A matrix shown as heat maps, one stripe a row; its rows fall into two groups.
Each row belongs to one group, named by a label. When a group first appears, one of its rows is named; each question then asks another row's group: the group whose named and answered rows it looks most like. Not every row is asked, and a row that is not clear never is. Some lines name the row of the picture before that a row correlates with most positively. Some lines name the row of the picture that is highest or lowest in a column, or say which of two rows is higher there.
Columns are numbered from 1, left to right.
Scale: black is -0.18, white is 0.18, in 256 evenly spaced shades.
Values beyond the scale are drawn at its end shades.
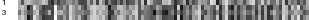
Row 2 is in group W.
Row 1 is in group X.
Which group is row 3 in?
W
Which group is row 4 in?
W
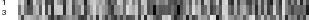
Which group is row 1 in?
W
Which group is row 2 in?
W
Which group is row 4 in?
X
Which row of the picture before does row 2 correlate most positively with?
3
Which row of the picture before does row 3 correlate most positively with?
3
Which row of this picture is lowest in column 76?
4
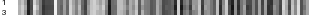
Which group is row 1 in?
W
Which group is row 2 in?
W
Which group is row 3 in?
W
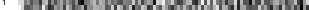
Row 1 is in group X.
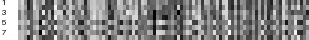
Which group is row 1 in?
W
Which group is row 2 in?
W
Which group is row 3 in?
W
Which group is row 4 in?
W
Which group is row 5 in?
X
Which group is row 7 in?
X
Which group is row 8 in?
W
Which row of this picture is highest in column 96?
1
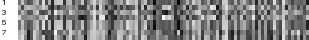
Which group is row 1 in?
W
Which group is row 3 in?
W
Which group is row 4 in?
X
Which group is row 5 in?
W
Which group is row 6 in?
W
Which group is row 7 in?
W
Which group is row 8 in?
W
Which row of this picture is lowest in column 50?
3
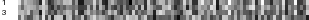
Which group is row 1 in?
X
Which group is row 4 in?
W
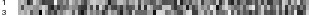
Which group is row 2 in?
X
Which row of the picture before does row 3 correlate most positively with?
3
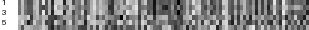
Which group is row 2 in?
W
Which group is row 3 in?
W
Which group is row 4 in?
X
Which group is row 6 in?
X
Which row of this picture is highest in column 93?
4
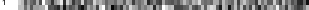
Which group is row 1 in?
W
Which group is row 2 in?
X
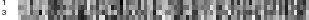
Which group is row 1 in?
X
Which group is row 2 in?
X
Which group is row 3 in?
X
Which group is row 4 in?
X
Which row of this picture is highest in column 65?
2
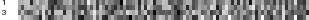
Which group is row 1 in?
X
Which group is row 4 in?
X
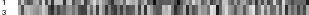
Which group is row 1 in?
W
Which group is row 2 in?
X
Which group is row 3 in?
X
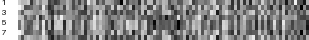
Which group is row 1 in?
X
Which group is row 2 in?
W
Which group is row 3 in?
X
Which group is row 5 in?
W
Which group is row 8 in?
X
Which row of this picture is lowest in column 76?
1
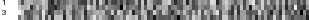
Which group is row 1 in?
X
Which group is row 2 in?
X
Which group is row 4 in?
W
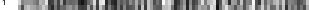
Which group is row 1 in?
X
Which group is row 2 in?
X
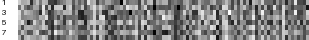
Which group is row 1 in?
X
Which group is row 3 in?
X
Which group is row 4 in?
X
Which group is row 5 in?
W
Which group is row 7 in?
W
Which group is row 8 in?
X
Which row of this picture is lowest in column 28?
1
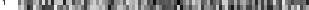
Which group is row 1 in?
W
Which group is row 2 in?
W
